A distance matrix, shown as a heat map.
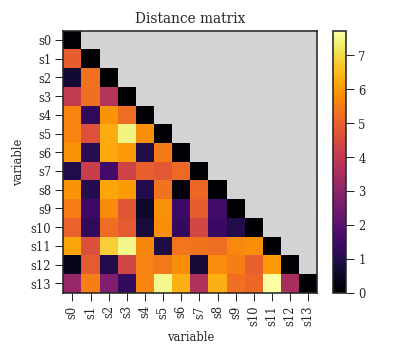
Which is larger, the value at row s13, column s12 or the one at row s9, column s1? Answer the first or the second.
the first
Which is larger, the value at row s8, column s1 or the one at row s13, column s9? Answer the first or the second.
the second
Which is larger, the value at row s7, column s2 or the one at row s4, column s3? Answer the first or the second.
the second
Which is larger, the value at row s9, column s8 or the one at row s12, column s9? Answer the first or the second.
the second
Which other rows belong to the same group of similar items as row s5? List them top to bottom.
s11
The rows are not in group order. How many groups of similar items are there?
4
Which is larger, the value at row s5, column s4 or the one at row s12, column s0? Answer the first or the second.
the first
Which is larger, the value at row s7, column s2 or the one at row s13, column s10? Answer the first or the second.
the second
